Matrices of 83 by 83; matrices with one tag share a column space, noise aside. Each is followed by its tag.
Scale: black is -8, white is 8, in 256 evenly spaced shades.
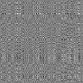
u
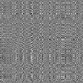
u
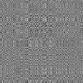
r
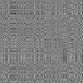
u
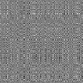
u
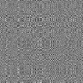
r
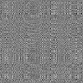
u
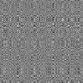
r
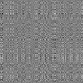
u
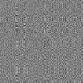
r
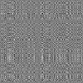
u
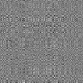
r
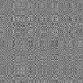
r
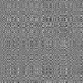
r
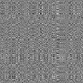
u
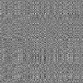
u
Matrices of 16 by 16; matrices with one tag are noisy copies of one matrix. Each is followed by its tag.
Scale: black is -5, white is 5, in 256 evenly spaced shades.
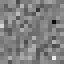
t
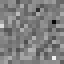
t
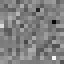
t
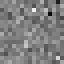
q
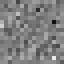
t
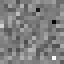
t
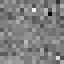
q
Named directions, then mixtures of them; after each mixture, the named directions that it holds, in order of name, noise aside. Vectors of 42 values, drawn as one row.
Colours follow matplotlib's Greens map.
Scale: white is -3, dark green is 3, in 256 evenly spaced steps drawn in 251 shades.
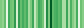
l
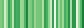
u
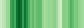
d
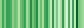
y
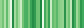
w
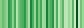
l, y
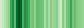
d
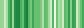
d, u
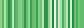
u, y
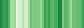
d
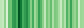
d, l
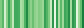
u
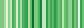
l, w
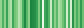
w, y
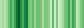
d, u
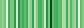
l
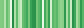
w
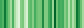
d, u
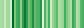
d, w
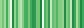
w
